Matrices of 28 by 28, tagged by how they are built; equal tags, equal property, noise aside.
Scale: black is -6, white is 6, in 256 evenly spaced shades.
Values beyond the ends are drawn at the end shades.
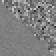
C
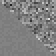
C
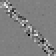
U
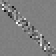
U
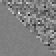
C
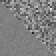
C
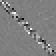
U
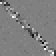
U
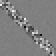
U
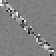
U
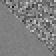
C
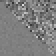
C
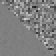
C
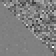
C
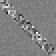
U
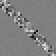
U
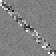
U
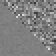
C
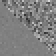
C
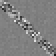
U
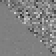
C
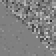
C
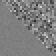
C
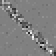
U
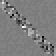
U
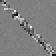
U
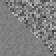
C
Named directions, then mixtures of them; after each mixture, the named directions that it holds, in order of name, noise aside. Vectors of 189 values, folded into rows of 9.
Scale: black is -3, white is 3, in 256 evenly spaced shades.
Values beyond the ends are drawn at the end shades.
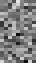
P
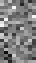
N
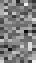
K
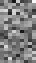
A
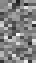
P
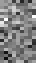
A, N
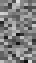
P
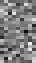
A, K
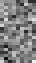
K, N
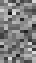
A, K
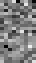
A, K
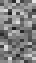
A
